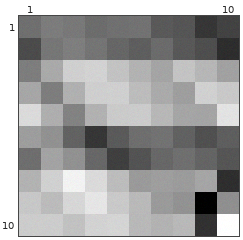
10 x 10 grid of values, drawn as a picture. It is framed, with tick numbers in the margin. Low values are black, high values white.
Roughest part: bottom right. Odd patch: rougher, in the bottom right. Stripes: horizontal, repeating 2 times.
